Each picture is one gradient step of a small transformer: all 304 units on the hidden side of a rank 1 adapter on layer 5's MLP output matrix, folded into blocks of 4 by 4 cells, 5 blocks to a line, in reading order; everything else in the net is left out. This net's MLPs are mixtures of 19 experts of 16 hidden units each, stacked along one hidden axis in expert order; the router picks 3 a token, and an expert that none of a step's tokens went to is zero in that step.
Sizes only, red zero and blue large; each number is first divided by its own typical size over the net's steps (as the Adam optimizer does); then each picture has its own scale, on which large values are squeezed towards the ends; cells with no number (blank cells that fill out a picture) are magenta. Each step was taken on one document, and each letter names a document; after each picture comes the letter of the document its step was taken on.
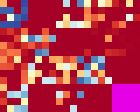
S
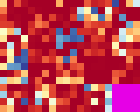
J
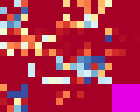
S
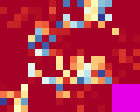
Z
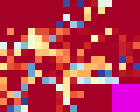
Z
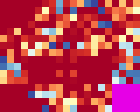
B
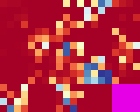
Z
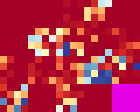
Z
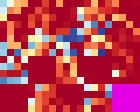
J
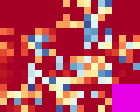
S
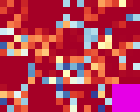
S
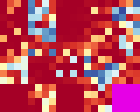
B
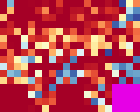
B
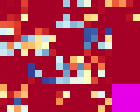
S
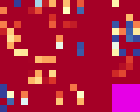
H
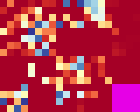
Z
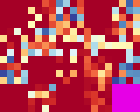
B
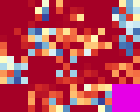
B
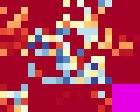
S
